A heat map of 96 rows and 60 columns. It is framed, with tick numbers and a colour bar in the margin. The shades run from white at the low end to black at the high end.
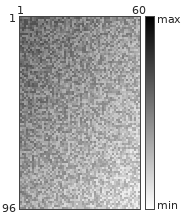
The halves do not mirror each other. No single row or column stands out from its neighbours. The histogram is bell-shaped. Values rise toward the top left. The top left is the ninth with the highest average. No regular stripes run through it. The bottom right is the ninth with the lowest average.
